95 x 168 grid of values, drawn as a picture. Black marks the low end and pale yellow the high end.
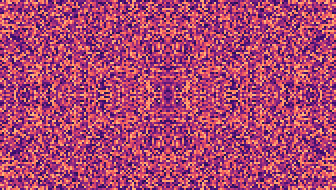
It mirrors both left to right and top to bottom. The grain is fine, like static. No row or column stands out. There is no seam. Overall the values sit about 50% of the way up the scale. No regular stripes run through it. There is no overall slope.
